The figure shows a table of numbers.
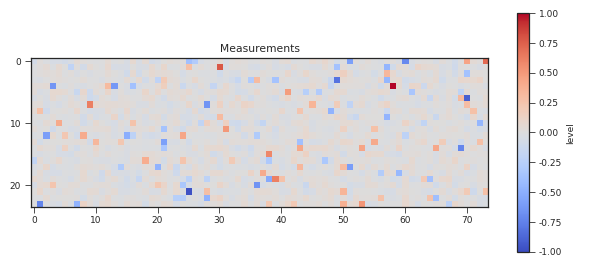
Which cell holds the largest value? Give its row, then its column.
4, 58
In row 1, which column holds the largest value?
30
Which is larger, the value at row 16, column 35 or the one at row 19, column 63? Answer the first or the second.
the second
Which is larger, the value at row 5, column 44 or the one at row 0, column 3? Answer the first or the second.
the second
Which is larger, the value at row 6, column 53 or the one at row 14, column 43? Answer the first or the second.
the second
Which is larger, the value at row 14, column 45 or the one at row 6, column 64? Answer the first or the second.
the first
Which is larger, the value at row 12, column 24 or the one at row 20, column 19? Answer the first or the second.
the first
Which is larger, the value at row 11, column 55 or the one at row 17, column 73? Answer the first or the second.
the first
